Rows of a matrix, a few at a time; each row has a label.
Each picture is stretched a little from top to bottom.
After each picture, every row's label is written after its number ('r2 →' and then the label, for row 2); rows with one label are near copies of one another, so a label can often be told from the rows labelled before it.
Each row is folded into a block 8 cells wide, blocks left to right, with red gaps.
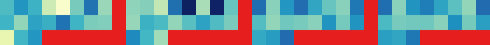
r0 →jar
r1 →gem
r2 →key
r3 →key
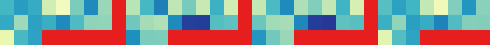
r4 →jar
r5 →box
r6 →box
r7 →jar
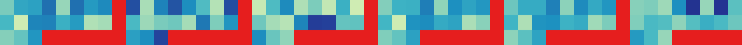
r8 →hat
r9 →key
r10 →box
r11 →hat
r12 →hat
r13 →gem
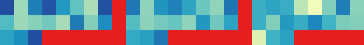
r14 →key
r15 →key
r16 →jar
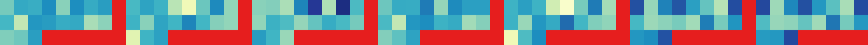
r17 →hat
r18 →jar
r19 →gem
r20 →hat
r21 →jar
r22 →key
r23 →key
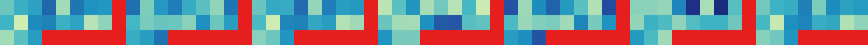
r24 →hat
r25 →key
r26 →hat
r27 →box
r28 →key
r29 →gem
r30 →hat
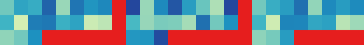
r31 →hat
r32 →key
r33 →hat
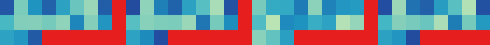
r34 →key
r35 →key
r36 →hat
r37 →key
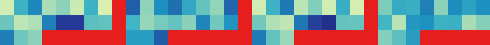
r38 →box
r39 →key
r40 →box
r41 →hat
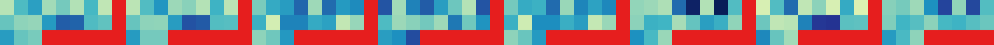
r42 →box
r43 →box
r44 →hat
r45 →key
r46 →hat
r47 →gem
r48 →box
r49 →gem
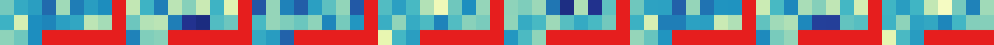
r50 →hat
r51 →box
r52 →key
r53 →jar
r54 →gem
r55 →hat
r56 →box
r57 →jar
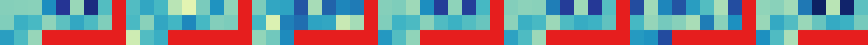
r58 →gem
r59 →jar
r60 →hat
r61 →gem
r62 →gem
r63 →key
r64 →gem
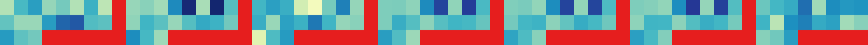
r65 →box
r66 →gem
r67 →jar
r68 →gem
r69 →gem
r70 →gem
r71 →hat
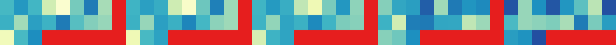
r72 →jar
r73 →jar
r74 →jar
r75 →hat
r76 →key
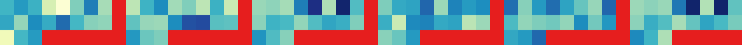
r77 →jar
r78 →box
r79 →gem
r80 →hat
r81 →key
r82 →gem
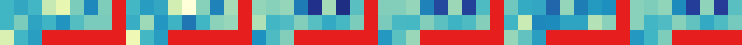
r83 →jar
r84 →jar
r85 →gem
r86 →gem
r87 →hat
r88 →gem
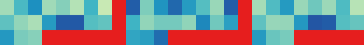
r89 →box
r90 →key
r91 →box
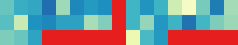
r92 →hat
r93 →jar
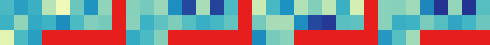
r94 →jar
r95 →gem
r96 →box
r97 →gem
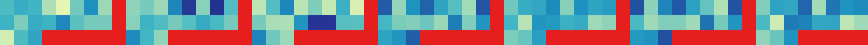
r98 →jar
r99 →gem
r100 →box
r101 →key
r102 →hat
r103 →key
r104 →hat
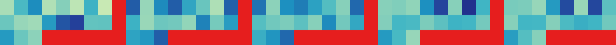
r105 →box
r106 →key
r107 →key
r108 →gem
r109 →gem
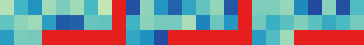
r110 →box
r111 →key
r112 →gem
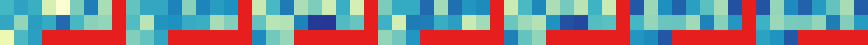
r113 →jar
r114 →hat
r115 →box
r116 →hat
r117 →box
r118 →key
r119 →key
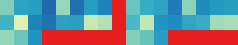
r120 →hat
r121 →hat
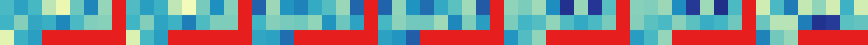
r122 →jar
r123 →jar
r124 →key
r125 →key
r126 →gem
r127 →gem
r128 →box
